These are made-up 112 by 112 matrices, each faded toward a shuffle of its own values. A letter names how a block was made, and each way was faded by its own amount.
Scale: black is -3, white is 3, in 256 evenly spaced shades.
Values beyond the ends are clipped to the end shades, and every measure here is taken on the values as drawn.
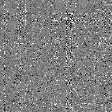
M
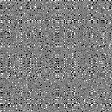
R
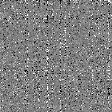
M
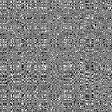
R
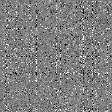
M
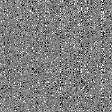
M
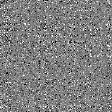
M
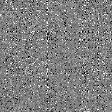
M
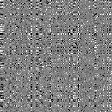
R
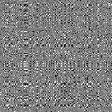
R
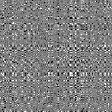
R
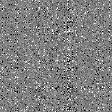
M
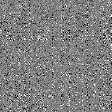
M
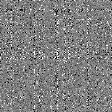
M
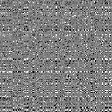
R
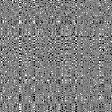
R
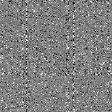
M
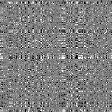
R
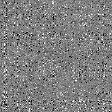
M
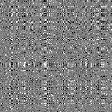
R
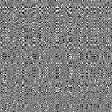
R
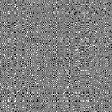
R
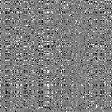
R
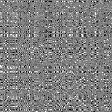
R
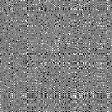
R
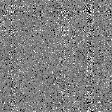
M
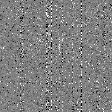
M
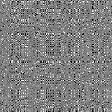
R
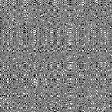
R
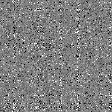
M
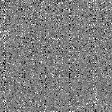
M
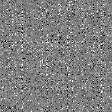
M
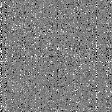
M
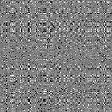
R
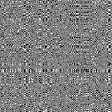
R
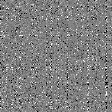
M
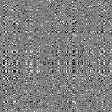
R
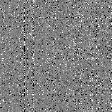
M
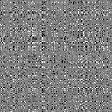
R
